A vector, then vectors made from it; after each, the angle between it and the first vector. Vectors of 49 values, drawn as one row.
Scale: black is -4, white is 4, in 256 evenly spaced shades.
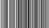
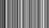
partly opposed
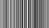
partly aligned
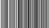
nearly parallel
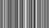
partly opposed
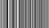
partly aligned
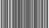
partly aligned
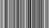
partly aligned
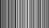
nearly opposite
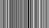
partly aligned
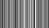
partly opposed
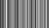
partly opposed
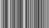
partly aligned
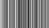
nearly parallel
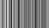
partly aligned
